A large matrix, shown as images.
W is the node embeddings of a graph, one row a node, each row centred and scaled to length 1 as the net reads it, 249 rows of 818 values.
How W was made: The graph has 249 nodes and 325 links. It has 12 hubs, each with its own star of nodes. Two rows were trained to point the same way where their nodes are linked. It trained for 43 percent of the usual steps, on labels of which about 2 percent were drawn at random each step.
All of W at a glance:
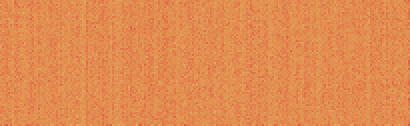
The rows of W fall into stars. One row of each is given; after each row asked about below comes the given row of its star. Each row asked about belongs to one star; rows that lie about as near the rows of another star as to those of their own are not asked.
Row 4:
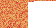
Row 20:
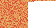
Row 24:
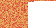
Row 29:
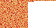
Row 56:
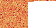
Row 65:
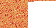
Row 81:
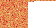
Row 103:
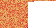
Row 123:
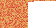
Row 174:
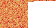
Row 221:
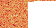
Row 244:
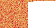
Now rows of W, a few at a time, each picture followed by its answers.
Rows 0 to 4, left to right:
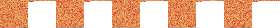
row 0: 244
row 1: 4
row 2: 29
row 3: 103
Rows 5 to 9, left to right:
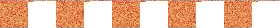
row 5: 221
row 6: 29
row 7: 4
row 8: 221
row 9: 81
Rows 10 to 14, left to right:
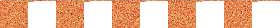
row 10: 123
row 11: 4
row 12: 4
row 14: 4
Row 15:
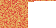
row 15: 20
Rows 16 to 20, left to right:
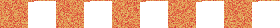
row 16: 65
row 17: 29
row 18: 123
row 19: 221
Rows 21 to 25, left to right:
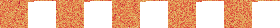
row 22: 24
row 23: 244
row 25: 221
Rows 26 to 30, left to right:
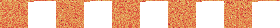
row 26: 174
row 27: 65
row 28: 4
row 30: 174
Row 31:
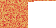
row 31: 65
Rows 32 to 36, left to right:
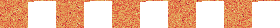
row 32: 29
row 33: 56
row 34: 81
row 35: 29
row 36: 4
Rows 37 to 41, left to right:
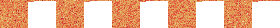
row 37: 4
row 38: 174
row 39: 174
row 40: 221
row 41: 24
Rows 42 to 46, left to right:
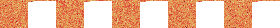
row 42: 244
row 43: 221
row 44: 24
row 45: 244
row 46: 65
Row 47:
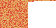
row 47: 103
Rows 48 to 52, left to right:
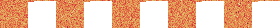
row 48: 4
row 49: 29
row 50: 4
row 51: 56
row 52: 81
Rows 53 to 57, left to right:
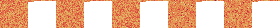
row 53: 29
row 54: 29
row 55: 123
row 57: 29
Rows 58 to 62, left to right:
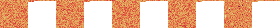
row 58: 65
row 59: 24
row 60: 174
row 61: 123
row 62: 81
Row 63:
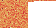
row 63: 24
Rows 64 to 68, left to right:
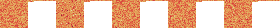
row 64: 244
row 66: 20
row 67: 29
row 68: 20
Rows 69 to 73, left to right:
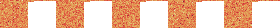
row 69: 174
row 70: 56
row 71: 24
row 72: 65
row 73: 20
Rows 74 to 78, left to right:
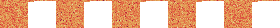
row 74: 29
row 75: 56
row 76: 56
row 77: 56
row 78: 65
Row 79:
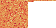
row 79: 221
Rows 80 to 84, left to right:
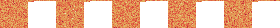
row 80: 4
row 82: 20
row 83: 221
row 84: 29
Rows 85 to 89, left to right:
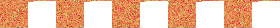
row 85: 56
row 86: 81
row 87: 123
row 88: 123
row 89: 24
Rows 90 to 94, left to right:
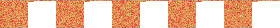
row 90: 244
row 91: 56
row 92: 20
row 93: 244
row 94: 20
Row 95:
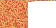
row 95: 123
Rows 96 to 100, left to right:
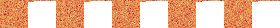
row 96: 123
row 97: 56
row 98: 174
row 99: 174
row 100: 20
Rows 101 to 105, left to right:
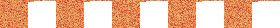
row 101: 56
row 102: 29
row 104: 81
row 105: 24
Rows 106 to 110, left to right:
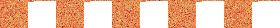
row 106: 221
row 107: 4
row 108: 56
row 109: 56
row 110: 20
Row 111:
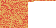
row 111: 221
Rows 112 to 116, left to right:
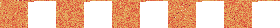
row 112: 174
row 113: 81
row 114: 123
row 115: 81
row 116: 103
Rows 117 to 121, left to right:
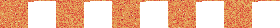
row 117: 24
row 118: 4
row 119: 123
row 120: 24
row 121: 174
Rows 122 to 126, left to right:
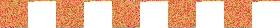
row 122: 29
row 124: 174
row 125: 221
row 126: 24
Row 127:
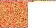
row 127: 221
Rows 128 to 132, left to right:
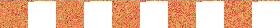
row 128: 4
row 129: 103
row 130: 65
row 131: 244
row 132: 20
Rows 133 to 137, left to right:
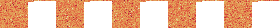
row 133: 123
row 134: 103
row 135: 4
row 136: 20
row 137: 244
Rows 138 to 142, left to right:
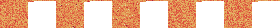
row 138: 4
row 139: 244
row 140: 123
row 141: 244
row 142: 81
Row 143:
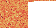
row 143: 56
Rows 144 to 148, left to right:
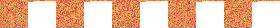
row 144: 221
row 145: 20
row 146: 123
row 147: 20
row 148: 221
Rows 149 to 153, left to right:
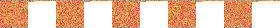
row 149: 29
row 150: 81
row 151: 174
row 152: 81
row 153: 103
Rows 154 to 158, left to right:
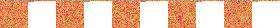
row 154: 24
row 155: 103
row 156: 221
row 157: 244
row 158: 20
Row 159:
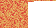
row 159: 24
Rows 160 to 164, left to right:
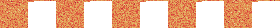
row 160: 29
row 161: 29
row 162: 123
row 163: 123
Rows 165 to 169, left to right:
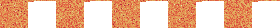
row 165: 221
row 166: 65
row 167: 29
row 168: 123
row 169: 174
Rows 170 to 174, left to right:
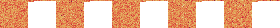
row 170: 65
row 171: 65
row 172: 221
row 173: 174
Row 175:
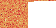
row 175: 56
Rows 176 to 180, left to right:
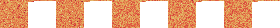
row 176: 174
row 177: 221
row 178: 221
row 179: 123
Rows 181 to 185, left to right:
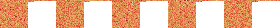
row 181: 24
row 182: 221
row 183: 29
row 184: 174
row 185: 4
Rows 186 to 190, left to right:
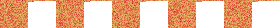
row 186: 244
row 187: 81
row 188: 123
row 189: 244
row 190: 123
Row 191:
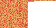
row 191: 103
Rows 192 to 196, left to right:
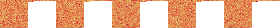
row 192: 65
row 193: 244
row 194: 174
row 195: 123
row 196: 4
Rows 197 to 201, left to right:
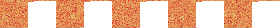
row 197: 65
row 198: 20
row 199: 174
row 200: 103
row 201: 81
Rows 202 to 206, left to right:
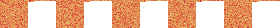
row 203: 4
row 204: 244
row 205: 244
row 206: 244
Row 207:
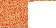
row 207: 56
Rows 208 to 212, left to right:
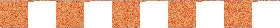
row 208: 24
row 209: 65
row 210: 81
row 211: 174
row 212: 56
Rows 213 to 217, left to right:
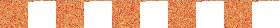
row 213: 29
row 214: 221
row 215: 221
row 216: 174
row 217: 20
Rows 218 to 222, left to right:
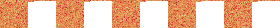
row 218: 65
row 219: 20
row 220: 29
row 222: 56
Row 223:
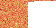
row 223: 24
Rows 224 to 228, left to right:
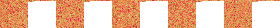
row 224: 221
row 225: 29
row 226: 221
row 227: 81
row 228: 103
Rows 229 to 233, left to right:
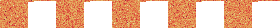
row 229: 123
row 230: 29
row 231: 24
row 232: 244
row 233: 24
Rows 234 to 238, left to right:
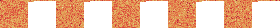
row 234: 221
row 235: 24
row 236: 174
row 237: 123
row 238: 29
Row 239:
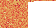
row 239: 174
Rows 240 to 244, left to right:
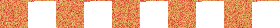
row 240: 244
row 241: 24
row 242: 4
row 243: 81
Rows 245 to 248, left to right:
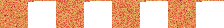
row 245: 65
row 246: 29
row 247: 103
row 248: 4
